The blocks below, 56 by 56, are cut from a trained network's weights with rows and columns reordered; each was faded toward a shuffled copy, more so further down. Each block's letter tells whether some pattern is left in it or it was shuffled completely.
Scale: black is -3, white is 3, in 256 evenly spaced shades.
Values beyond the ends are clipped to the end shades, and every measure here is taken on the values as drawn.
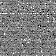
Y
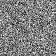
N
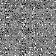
Y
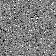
N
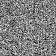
N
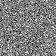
N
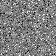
N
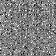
Y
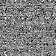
Y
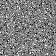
N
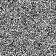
N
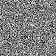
Y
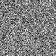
Y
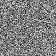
Y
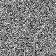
N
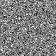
N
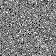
N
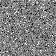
N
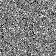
N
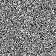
N
